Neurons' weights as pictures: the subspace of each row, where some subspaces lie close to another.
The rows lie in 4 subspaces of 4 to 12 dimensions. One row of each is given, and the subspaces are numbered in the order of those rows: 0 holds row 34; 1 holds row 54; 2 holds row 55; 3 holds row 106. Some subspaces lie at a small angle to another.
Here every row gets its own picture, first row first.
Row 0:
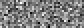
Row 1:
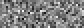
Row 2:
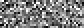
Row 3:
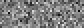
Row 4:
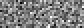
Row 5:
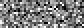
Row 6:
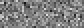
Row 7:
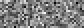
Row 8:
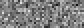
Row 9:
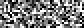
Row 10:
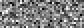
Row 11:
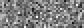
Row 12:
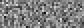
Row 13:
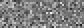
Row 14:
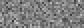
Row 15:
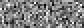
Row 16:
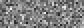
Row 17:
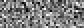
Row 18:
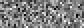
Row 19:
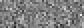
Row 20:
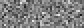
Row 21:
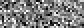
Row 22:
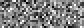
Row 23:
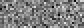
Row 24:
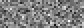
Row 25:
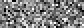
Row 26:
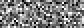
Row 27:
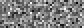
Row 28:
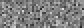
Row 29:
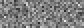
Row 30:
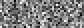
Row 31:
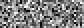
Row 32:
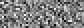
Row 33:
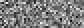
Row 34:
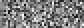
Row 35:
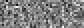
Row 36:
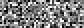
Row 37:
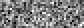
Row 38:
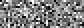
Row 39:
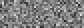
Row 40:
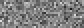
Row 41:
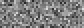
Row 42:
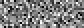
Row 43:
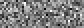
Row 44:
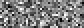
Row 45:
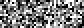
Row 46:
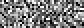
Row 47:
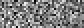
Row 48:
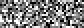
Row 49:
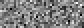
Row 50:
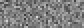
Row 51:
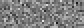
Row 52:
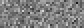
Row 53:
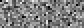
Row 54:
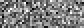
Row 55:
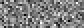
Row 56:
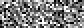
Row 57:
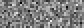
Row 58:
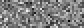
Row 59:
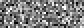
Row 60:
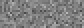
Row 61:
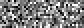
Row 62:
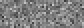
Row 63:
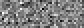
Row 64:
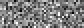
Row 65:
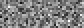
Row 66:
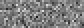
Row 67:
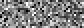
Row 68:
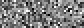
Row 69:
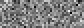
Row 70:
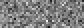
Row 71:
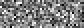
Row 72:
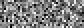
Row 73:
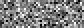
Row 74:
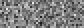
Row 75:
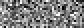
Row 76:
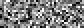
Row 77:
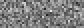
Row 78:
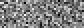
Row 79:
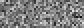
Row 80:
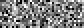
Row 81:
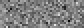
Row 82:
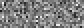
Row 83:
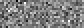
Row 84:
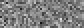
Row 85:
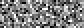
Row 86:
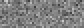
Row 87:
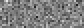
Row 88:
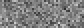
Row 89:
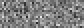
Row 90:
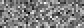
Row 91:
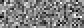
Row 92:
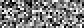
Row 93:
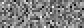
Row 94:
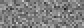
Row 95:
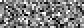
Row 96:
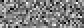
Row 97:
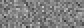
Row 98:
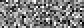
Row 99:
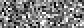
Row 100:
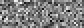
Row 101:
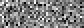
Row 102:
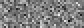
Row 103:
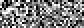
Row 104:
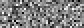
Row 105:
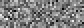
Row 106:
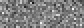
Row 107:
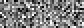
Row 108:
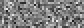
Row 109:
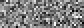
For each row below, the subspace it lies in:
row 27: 0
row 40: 1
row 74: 1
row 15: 0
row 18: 0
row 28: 0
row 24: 1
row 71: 3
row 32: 1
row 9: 0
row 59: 1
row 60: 0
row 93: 0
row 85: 3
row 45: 3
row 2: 2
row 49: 0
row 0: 1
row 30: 1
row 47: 3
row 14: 3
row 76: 0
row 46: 2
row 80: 3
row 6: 2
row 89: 1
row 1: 0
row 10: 3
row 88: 0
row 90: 0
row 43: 2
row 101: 0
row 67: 1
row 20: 0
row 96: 2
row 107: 2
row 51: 0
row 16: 1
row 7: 0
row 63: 3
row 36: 3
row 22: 0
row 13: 0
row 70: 3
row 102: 1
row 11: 0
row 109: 2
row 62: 0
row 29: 1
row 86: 3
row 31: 3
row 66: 0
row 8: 3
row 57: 3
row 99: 1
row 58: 1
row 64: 3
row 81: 1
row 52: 0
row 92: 0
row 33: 2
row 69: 3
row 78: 1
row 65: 2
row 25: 0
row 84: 2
